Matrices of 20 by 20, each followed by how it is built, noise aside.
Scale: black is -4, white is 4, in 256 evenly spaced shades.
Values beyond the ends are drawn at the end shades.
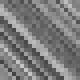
Toeplitz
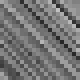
Toeplitz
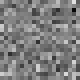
low rank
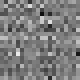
low rank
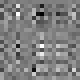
low rank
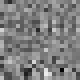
low rank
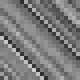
Toeplitz
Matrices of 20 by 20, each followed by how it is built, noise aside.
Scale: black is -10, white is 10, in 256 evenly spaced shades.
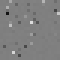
sparse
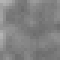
smooth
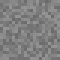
noise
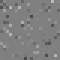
sparse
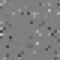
sparse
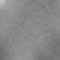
smooth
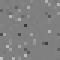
sparse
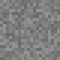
noise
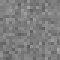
noise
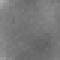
smooth
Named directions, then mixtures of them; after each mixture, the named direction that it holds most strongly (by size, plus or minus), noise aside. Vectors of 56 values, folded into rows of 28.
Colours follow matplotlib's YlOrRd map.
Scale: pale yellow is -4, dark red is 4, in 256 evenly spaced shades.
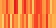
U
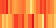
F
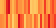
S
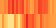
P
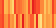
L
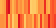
S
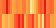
F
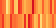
U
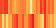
F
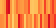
S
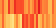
P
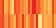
L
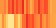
P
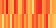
U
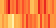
P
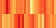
F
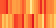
F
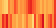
F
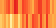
P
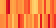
S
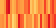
S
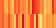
L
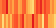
F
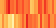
P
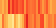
P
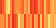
S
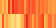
P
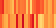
L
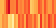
S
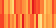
L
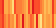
L
